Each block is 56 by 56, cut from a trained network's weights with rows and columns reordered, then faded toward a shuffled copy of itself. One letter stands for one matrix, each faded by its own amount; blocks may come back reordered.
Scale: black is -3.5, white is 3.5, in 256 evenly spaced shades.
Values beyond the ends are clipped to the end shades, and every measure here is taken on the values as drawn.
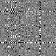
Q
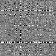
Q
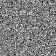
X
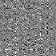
Q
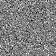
X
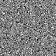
X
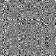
Q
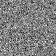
X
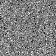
X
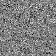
X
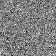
X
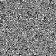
X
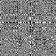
Q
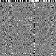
Q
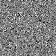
X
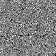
X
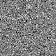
X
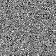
X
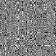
Q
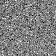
X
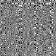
Q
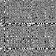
Q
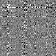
Q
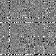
Q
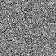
X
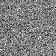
X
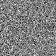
X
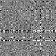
Q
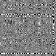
Q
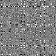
Q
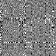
Q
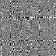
Q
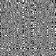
Q
